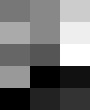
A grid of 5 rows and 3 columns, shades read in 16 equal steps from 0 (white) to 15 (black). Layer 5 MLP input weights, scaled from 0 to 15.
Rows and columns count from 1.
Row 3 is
9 10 0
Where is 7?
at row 1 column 2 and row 2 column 2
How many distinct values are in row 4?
3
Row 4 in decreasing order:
15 14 6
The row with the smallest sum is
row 2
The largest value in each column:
15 15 14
